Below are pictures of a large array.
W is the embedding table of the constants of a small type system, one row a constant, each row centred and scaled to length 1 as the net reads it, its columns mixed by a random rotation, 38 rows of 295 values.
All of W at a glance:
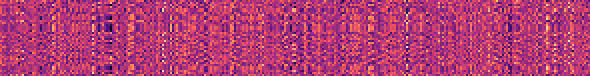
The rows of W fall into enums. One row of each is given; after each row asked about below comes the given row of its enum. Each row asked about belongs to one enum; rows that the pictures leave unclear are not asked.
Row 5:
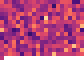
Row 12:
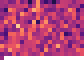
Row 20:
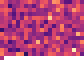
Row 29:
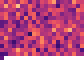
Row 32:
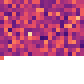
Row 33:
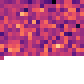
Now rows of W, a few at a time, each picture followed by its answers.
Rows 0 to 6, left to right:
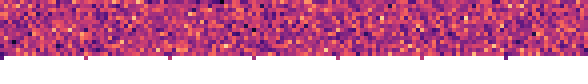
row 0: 29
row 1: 20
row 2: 33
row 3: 20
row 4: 5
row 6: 29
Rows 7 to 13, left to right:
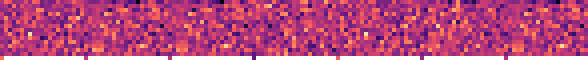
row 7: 32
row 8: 33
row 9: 33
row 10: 29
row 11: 32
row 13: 33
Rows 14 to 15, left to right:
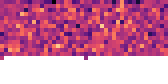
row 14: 33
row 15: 12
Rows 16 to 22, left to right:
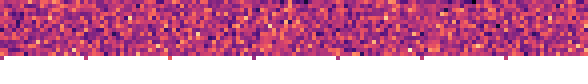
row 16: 20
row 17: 5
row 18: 32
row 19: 12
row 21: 33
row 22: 5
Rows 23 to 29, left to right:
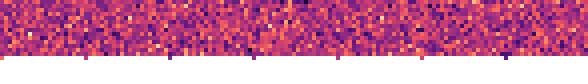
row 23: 32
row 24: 5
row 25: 29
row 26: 12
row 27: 5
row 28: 20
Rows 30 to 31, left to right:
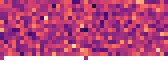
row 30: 5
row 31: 20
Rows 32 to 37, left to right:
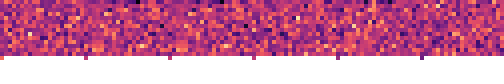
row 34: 33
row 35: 5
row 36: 12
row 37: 29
